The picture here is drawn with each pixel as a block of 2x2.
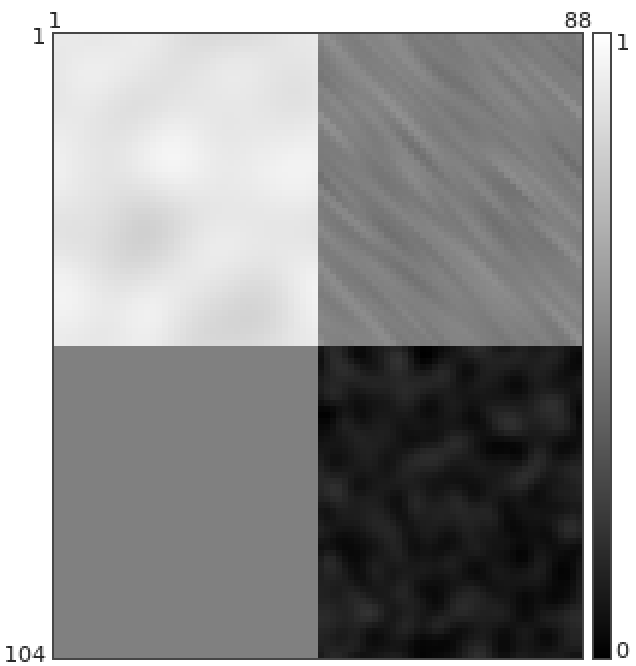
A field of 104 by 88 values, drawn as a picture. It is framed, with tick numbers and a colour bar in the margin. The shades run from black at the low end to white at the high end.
It is made of 2 by 2 panels. Panel 1,1: very high, smooth, faint in contrast. Panel 1,2: middling, slanting down to the right, faint in contrast. Panel 2,1: middling, flat. Panel 2,2: very low, blotchy, faint in contrast.
